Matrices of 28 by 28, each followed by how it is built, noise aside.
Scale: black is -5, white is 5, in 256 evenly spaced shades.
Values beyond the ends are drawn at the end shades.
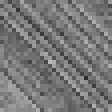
Toeplitz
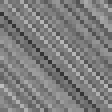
Toeplitz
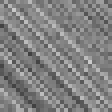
Toeplitz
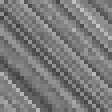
Toeplitz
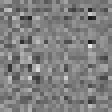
low rank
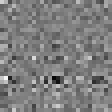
low rank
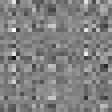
low rank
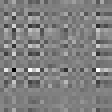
low rank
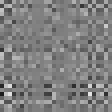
low rank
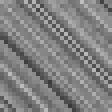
Toeplitz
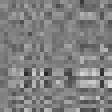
low rank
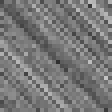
Toeplitz
